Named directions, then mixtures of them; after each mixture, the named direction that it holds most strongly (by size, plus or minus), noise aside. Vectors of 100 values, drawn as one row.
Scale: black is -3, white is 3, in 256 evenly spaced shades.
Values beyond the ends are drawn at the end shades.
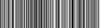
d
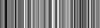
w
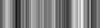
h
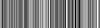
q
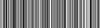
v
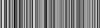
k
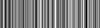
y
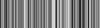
w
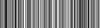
w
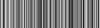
y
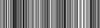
v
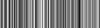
q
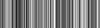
h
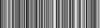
d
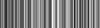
w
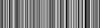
v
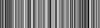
w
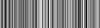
y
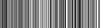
q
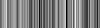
q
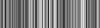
y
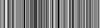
d
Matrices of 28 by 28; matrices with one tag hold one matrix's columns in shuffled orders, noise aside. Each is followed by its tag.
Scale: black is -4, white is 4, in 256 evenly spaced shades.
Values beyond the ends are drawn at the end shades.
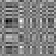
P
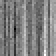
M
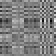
P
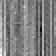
M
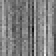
M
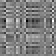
P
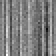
M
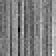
M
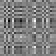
P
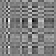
P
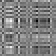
P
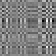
P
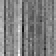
M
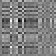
P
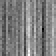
M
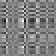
P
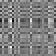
P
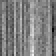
M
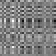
P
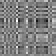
P
